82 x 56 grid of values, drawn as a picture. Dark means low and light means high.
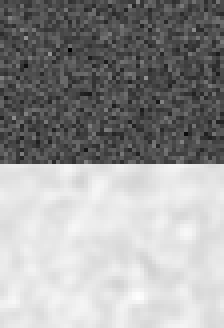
It is made of 2 by 1 panels. Panel 1,1: low, fine-grained. Panel 2,1: very high, blotchy, faint in contrast.
